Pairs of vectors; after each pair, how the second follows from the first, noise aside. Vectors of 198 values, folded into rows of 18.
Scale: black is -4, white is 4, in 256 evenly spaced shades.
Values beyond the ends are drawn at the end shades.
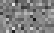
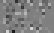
partly zeroed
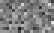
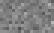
shrunk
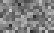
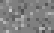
partly zeroed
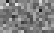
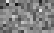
negated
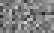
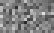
negated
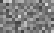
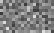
reversed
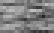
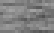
shrunk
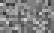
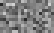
negated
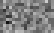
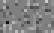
partly zeroed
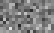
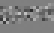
partly zeroed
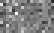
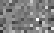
reversed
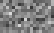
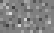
partly zeroed
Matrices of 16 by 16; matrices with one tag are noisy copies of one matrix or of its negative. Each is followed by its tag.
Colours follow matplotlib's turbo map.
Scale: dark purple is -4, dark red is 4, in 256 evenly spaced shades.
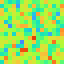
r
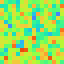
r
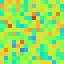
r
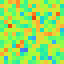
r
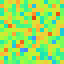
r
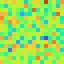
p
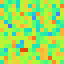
r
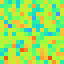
r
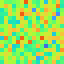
p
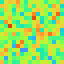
r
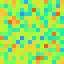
p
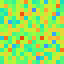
p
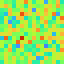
p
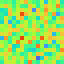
p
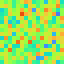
p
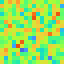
r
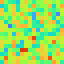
r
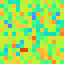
r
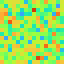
p
